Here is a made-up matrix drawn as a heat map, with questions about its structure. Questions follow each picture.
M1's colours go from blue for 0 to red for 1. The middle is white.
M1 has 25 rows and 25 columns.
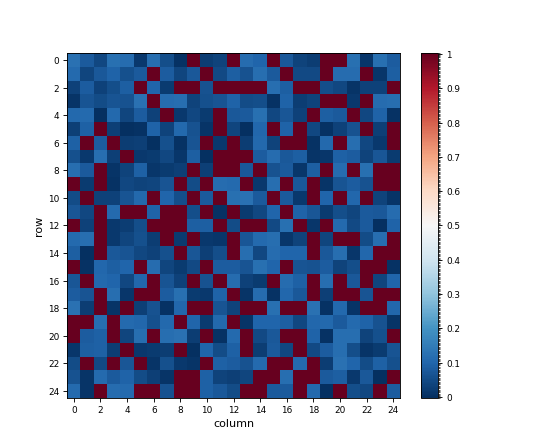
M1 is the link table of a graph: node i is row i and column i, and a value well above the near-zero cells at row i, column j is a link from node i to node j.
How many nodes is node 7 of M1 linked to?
4
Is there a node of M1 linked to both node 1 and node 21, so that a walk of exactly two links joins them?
no
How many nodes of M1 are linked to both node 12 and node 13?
2
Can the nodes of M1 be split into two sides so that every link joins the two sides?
no
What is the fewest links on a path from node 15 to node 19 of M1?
2
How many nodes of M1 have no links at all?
0
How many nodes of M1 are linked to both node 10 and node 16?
8
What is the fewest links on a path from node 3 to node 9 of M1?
3
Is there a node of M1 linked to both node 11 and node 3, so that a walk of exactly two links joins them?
no
